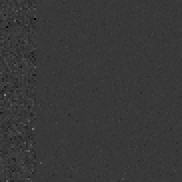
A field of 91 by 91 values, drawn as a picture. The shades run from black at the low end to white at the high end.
Slope: none. Seam: vertical, 20% of the way across, the right part calmer. Mirror symmetry: none. Stripes: none. Average level on the scale: 20%. Grain: fine.
